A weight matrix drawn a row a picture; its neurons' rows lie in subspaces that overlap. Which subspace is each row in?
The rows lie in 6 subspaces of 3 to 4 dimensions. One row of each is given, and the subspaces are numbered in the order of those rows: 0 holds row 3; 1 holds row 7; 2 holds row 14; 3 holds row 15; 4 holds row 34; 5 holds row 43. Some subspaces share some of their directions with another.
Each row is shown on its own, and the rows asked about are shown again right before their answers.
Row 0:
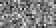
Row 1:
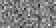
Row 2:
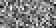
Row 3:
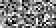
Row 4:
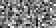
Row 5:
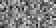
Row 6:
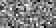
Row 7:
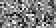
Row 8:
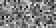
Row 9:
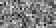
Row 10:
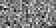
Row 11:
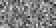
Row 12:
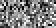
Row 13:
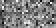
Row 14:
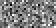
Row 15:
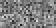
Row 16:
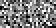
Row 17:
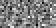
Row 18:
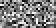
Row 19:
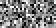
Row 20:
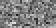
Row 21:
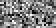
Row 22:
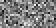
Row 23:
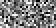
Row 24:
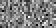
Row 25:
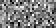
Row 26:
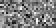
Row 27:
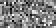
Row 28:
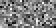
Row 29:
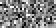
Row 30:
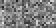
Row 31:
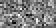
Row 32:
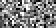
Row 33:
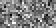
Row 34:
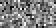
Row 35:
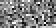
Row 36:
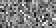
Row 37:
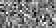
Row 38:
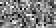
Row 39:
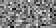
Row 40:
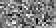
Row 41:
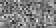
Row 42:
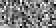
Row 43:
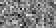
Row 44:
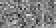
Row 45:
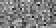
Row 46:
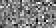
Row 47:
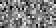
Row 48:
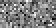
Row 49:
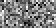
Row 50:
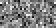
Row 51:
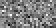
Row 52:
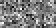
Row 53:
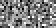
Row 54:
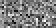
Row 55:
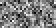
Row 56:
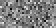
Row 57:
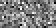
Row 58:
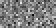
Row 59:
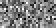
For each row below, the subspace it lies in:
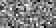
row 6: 0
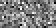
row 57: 0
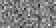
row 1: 2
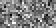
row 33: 0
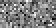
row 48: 1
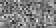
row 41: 3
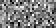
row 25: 1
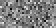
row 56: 5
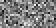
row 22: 5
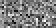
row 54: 2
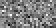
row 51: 0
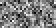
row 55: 4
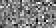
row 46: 0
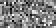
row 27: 2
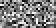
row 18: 0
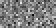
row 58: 1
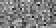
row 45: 4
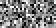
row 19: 3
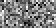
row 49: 5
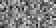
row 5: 3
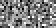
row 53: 4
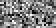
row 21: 2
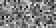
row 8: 5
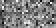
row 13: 5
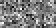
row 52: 5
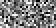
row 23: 5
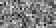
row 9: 2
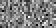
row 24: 1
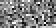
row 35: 4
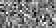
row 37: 1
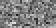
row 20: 1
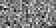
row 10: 3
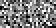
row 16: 3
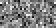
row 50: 1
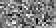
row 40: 5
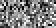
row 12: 1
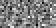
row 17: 4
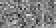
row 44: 2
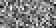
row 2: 5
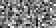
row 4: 4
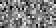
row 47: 3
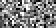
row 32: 0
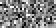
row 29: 3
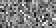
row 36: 1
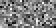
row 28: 2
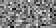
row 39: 4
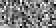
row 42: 0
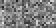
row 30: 5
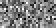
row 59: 3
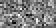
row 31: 0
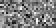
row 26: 1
